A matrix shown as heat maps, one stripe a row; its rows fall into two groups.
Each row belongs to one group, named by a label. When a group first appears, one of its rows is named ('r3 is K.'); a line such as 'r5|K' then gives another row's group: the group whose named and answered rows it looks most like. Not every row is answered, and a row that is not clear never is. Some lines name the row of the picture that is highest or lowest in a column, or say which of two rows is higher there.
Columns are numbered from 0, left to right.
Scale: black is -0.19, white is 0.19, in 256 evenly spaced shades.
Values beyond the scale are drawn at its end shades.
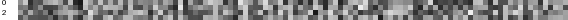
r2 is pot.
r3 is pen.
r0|pen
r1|pen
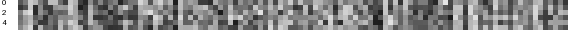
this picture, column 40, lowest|2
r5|pot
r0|pot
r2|pot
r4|pot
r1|pot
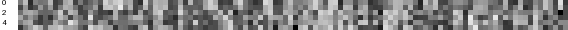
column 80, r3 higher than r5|No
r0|pen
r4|pot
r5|pot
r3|pot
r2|pot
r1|pen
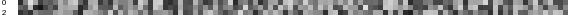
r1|pot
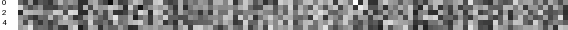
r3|pen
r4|pot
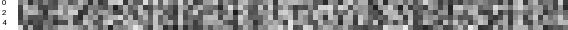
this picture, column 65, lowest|2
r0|pen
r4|pen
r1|pot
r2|pot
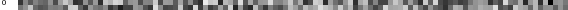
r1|pot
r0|pen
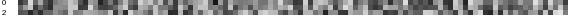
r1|pot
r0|pot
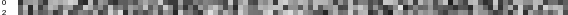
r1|pen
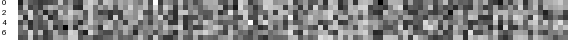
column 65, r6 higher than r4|Yes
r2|pot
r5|pen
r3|pot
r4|pen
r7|pot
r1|pen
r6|pot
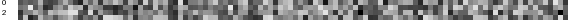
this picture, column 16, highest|2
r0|pen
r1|pot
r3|pen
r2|pot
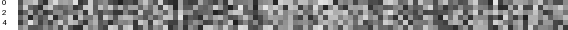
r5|pen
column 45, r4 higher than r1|Yes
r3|pen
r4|pot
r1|pen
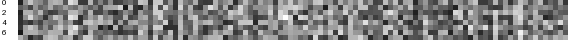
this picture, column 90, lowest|7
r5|pot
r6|pot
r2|pot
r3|pot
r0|pot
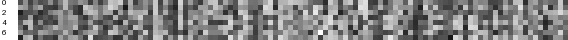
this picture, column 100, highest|1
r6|pen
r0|pen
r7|pot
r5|pot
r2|pen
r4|pot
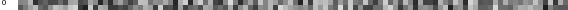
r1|pot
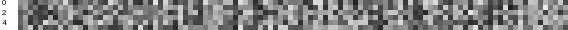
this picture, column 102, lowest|5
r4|pen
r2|pot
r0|pen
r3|pen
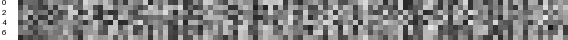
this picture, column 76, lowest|2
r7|pen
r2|pot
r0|pen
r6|pen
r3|pen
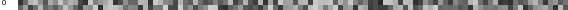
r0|pot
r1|pen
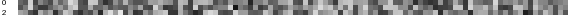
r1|pot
